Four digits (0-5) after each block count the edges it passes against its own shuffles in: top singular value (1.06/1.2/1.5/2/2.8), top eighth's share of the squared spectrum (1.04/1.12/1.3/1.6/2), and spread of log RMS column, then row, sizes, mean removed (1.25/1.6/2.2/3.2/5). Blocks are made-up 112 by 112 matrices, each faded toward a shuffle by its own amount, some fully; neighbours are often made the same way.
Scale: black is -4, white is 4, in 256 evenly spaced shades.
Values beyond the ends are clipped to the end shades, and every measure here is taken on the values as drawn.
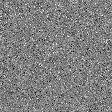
0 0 0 0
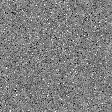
0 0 0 0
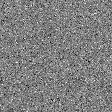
0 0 0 0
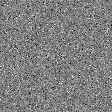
0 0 0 0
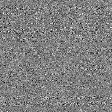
1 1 0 3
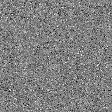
0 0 0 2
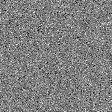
0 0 0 1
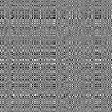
5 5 4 4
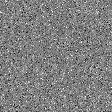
3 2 0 0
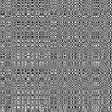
5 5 4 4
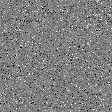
2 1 0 0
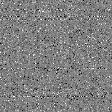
4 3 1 2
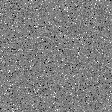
2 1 0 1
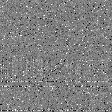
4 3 0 2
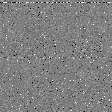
4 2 0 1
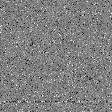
3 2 0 1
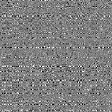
5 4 2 4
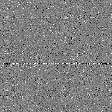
4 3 1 2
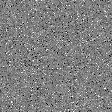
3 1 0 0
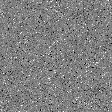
1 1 0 0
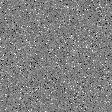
0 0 0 0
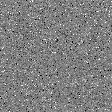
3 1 0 0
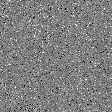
2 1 0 0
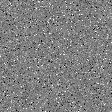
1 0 0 0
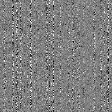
2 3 4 0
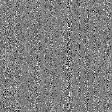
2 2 4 0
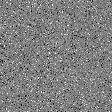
0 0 0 0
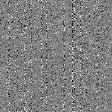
2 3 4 0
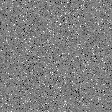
0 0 0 0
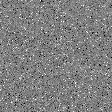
2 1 0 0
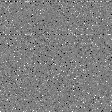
3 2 0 1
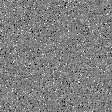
2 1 0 0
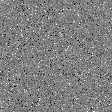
2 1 0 1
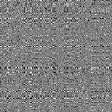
5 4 3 4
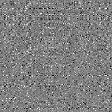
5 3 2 3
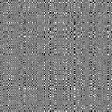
5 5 4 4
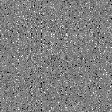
4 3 2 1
